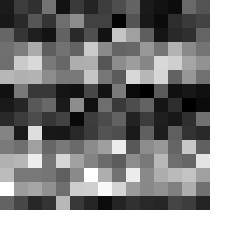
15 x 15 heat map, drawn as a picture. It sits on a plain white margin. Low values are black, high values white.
Stripes running across repeat 2 times from top to bottom. The ninth with the lowest average is the middle right. Overall the values sit about 40% of the way up the scale.
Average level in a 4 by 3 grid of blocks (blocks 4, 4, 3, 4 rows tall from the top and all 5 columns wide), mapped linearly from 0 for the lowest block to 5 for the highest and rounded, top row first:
0 1 0 / 2 2 2 / 1 1 1 / 5 5 4
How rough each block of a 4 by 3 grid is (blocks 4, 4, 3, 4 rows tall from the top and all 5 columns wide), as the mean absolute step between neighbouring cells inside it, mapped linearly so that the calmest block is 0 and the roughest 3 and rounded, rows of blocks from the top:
120 / 132 / 211 / 231
